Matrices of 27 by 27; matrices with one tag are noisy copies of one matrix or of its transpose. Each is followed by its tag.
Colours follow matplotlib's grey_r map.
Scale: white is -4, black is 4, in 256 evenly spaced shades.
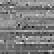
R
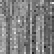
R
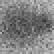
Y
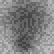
Y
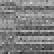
R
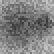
Y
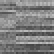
R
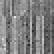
R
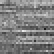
R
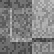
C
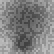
Y
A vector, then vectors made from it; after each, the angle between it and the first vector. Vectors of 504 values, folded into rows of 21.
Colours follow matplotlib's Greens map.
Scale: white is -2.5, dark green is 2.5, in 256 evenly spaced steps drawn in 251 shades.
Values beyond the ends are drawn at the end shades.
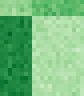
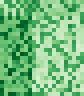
partly aligned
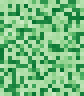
orthogonal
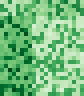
partly aligned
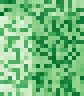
partly opposed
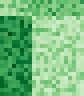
nearly parallel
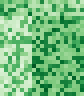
partly opposed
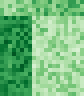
nearly parallel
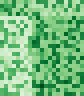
partly opposed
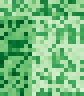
partly aligned
